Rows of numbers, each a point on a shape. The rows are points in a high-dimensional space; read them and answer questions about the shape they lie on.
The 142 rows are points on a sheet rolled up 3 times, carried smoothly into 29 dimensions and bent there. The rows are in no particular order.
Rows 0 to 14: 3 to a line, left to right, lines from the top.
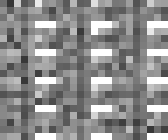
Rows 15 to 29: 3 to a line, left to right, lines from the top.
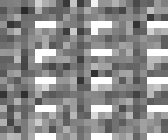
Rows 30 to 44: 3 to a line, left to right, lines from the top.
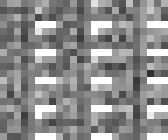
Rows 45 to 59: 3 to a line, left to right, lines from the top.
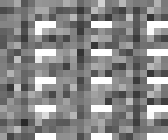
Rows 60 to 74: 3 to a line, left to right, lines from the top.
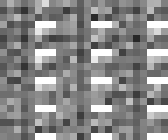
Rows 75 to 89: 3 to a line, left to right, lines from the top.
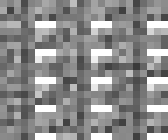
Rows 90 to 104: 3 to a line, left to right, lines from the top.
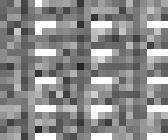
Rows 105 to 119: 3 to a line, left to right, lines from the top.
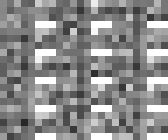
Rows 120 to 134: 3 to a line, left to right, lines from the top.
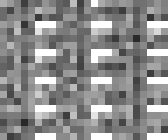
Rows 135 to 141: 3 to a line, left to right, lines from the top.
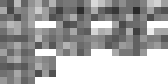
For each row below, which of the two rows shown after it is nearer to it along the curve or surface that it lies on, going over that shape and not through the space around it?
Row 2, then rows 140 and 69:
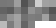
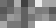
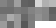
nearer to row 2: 69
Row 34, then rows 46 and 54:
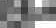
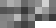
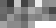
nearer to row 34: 54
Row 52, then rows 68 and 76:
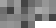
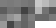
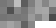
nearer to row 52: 76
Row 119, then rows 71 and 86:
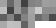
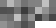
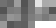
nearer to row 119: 71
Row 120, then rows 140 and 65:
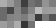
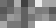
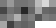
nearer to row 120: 65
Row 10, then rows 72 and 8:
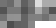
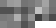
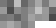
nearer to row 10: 72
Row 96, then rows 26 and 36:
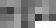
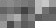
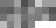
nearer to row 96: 26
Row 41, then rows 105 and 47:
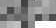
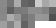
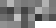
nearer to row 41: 47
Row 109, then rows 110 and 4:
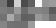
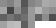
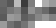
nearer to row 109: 4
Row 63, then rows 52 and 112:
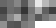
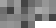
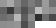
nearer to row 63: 112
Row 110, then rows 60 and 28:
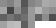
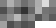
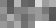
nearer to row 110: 28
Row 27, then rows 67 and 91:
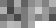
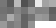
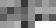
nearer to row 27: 91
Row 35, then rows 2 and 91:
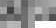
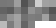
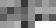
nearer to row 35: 91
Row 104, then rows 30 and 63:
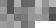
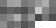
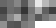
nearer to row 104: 30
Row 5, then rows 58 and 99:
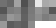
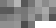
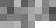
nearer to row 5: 99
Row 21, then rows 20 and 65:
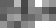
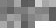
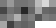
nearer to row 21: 65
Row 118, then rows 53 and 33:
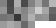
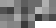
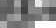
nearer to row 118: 53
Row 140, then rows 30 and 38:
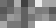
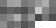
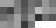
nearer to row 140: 30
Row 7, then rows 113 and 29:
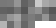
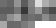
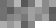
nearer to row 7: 29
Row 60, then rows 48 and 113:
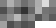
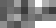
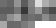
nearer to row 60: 48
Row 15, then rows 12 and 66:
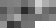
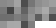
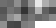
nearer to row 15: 66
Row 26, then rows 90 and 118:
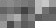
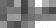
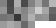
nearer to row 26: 90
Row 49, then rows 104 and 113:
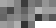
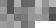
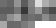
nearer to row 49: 104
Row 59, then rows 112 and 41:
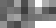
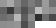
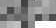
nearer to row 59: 112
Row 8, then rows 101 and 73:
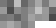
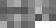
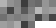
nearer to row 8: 73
